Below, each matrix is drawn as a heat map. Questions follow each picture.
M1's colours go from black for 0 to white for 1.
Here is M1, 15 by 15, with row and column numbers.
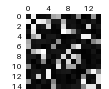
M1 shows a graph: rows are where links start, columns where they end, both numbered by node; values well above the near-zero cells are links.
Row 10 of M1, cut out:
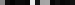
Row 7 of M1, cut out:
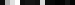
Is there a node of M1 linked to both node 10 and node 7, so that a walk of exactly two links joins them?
yes
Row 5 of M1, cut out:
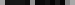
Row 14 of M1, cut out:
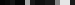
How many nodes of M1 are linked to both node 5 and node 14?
1
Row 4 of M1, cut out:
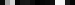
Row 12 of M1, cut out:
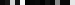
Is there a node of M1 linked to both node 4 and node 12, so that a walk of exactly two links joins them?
yes
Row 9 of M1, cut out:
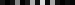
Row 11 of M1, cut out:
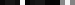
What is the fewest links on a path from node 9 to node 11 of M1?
4
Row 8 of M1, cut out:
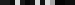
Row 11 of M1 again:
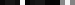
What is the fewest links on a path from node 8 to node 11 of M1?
4
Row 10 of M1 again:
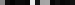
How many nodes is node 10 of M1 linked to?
4
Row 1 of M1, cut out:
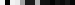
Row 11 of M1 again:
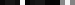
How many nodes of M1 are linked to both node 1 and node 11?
1
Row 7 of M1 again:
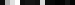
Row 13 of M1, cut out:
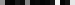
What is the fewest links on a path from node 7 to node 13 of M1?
3
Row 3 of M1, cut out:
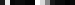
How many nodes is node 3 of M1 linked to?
4
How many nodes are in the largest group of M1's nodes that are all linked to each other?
3
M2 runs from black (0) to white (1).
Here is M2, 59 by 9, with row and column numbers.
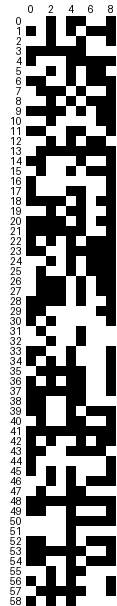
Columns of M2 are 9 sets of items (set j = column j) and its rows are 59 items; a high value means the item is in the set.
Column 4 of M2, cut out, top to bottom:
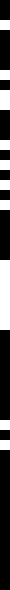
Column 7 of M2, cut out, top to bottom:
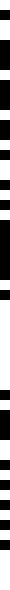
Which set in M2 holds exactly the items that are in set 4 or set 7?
6
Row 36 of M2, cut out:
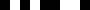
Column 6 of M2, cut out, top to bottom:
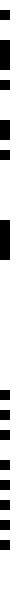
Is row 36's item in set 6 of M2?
yes
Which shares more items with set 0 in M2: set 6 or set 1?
set 6
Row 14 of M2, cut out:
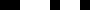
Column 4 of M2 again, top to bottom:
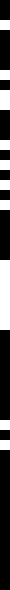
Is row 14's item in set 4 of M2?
yes
